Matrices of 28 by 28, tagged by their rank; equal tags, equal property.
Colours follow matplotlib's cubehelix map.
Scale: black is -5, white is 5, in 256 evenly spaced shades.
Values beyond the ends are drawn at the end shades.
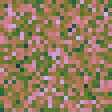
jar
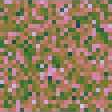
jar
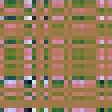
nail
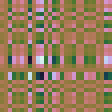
nail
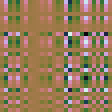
nail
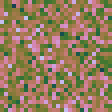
jar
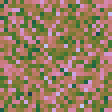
jar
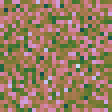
jar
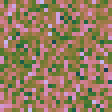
jar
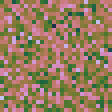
jar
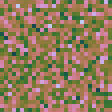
jar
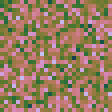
jar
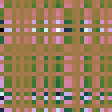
nail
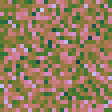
jar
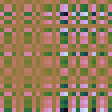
nail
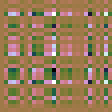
nail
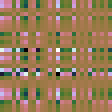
nail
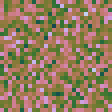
jar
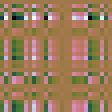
nail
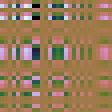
nail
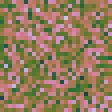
jar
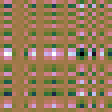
nail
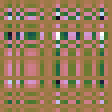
nail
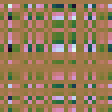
nail
